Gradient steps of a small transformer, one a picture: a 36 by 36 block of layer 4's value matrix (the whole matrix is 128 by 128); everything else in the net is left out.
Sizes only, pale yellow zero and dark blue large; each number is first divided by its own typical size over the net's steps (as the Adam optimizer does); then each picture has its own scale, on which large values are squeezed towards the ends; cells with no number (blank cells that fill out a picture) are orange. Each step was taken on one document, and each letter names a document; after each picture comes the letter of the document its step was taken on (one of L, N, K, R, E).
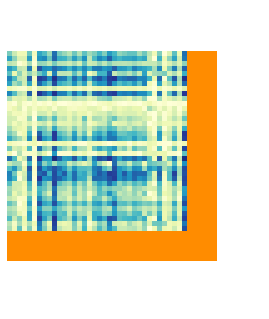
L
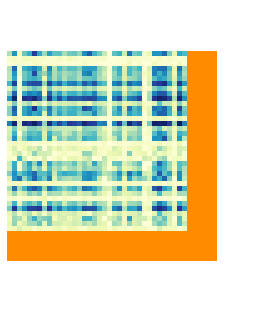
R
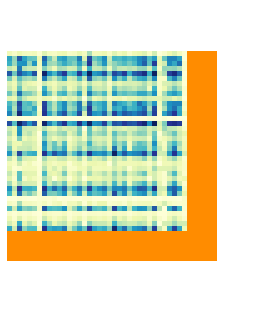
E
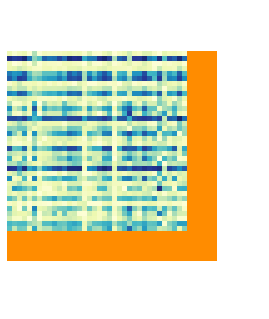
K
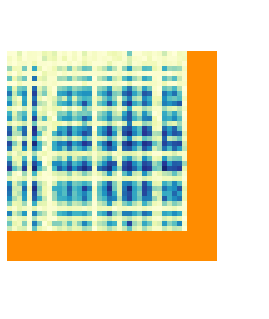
K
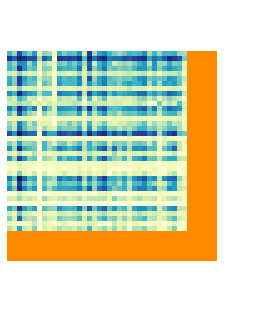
E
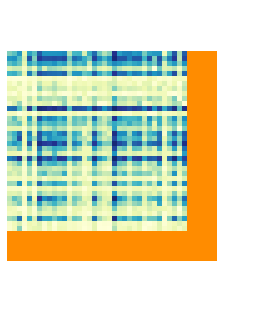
L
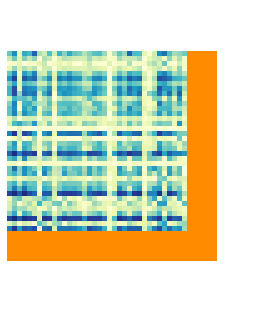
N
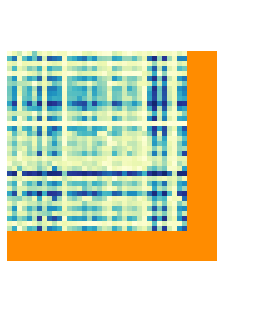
L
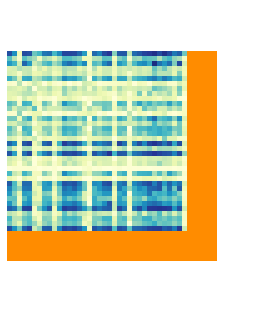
N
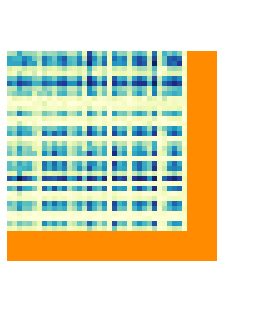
E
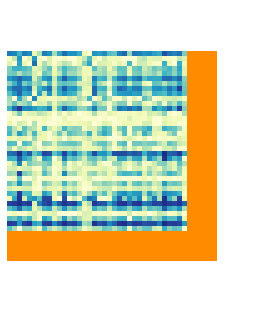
N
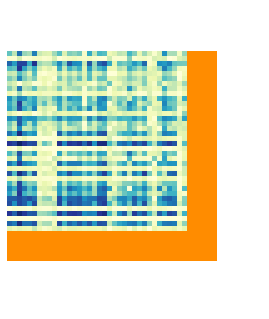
K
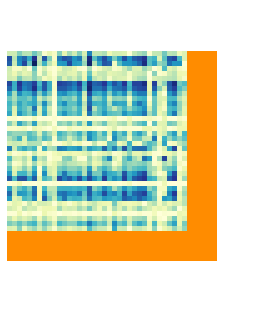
E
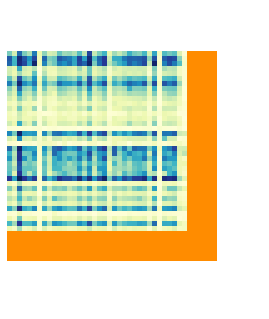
E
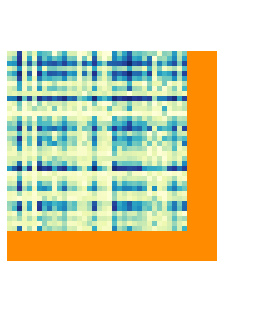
L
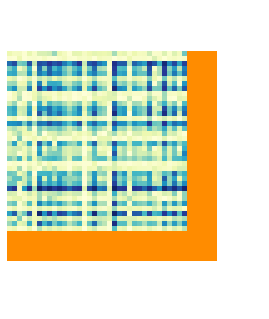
L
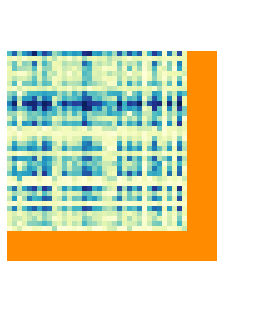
R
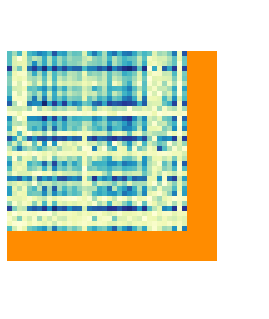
L
